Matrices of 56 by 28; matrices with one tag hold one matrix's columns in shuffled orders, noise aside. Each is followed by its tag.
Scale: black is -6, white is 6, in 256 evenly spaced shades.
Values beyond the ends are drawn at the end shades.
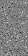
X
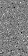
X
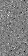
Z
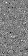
X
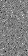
Z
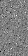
Z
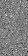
Z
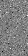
Z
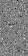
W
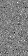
X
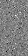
Z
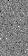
W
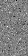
W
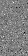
X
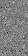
X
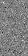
X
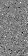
X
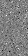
Z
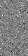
Z
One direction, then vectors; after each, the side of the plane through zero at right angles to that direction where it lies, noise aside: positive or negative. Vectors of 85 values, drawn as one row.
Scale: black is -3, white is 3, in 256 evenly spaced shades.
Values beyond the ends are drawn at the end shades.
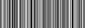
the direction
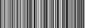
positive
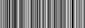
positive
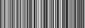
positive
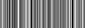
positive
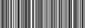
negative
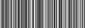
negative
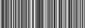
negative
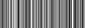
negative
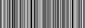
positive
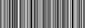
positive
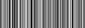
positive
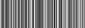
negative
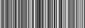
negative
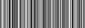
positive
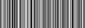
positive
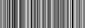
positive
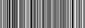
positive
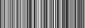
positive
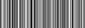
positive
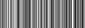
negative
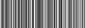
negative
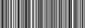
negative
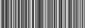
negative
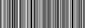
positive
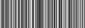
negative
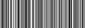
negative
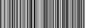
positive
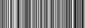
negative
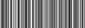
negative
